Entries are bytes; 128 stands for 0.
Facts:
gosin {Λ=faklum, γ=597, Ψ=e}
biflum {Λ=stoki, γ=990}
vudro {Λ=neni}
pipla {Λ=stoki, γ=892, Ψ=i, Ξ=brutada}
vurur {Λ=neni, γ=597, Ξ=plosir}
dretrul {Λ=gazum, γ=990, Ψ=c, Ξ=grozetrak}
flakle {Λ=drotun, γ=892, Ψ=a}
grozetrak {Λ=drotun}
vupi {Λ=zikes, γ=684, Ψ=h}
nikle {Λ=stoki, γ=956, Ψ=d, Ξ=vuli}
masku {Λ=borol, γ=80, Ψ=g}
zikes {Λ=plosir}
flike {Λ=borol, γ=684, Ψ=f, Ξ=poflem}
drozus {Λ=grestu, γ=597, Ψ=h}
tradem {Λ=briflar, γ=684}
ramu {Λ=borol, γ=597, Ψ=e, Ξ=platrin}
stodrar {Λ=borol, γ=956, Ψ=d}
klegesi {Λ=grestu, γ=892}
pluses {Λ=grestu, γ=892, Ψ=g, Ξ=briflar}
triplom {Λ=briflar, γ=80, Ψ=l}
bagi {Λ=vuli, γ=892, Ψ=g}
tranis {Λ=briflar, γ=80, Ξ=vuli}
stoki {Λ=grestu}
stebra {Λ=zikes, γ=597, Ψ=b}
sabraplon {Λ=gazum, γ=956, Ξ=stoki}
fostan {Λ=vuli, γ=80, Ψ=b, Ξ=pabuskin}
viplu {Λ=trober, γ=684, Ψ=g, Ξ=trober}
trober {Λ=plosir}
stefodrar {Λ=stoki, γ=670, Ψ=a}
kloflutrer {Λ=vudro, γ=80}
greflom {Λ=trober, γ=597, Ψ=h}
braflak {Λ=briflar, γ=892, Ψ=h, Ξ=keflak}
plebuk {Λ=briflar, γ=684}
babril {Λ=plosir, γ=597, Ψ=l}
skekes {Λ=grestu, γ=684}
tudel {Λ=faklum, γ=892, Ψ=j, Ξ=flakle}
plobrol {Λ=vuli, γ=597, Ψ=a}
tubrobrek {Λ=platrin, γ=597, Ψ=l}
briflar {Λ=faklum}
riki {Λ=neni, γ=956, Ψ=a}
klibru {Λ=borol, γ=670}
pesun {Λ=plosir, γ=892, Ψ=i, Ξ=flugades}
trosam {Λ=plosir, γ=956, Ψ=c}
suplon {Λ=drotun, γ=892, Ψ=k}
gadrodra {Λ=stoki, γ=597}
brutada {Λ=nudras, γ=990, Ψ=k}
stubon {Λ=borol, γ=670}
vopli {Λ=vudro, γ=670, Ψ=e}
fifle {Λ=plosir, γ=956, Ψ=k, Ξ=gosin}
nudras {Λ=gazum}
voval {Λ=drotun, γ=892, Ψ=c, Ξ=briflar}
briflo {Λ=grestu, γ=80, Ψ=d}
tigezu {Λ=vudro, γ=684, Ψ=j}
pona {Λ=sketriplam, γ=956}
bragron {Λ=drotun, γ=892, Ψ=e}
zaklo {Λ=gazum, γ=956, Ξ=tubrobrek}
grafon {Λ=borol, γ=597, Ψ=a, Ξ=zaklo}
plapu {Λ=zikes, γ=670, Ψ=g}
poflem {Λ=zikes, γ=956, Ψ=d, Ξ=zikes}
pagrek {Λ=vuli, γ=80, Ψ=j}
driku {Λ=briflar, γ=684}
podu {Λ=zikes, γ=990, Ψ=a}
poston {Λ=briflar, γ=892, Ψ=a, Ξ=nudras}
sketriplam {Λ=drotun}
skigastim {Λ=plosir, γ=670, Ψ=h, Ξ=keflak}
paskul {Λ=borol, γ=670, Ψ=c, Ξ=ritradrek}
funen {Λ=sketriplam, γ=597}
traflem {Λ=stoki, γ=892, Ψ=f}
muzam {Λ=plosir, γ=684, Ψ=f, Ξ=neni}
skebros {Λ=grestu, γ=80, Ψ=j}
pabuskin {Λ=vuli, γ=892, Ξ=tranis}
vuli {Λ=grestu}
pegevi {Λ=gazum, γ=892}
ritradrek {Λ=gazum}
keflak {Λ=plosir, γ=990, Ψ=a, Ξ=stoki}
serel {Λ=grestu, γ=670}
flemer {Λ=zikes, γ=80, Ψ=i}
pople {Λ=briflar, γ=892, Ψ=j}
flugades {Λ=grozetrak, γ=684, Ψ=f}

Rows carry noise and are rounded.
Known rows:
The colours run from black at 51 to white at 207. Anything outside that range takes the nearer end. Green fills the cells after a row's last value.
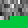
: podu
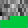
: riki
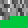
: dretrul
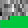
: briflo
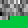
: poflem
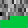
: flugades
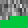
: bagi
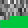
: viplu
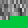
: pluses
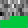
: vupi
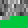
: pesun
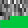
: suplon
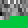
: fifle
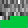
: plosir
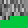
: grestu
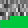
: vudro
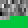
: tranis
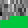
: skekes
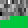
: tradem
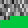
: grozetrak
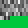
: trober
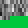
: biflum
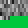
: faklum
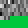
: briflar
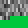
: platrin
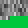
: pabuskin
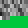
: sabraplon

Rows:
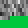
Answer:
greflom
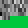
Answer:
pona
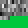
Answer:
triplom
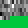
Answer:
muzam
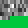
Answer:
grafon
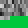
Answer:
braflak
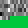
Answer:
flike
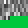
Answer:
vuli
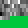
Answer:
flemer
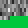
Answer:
gosin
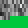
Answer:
voval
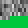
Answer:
fostan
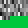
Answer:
nudras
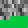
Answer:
skigastim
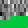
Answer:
pipla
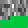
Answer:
plobrol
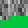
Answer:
serel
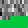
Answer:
nikle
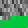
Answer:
pegevi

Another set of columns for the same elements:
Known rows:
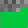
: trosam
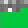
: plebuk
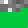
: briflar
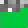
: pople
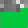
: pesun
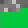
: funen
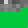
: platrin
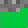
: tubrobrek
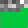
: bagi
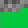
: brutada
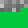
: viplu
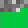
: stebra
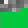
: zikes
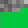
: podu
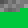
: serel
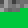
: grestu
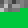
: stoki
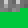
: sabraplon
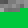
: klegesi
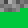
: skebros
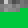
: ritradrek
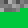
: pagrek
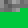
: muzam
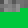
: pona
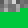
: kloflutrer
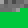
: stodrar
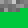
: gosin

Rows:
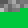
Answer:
gadrodra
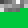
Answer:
pabuskin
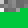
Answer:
fostan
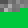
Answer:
bragron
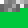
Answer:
braflak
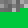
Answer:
plapu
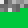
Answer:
poston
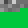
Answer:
grafon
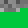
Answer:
briflo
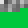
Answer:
tudel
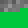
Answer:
vopli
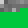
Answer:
fifle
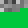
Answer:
nikle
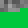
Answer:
tigezu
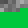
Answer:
biflum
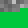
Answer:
greflom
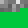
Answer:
skigastim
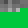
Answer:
flugades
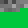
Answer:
stefodrar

